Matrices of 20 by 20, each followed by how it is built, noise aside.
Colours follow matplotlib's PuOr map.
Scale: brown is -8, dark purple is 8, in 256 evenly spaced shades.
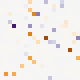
sparse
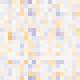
low rank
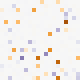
sparse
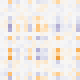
low rank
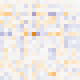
low rank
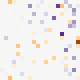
sparse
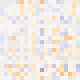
low rank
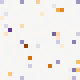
sparse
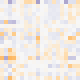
low rank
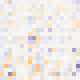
low rank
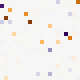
sparse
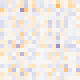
low rank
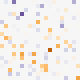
sparse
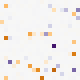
sparse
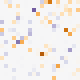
sparse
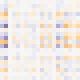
low rank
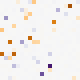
sparse
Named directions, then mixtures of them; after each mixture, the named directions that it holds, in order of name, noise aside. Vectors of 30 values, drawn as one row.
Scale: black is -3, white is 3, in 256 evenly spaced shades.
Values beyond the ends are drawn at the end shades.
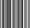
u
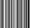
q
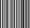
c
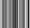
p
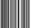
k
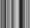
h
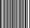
k, p, q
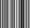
c, h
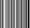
c, q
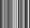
p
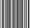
p, q, u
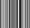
k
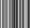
c, k, p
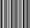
u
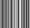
c, k, q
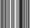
h, q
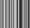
h, k, q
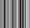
h, q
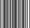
q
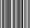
u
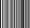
c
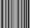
k, q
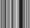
h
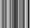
p
